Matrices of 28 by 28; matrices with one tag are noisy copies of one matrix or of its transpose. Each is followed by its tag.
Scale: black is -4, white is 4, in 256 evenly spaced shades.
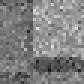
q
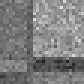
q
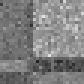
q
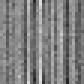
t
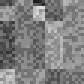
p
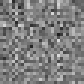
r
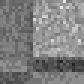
q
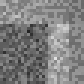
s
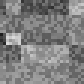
p
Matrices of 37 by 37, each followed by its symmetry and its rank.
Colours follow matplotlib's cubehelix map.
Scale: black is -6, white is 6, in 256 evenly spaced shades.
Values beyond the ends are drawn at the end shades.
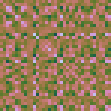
symmetric, rank three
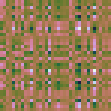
neither, rank two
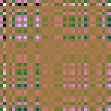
symmetric, rank one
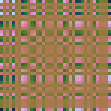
symmetric, rank one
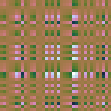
symmetric, rank one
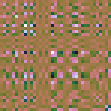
symmetric, rank three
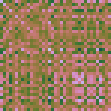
symmetric, rank three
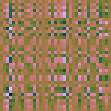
neither, rank two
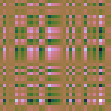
symmetric, rank one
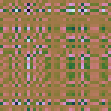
neither, rank two
